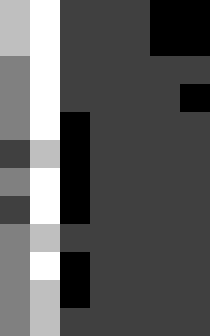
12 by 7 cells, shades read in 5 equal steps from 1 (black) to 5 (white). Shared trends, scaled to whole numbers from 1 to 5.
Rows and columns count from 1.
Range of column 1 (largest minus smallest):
2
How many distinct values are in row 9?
3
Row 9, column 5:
2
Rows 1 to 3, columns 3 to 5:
2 2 2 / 2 2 2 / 2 2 2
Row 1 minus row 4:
1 0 0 0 0 -1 0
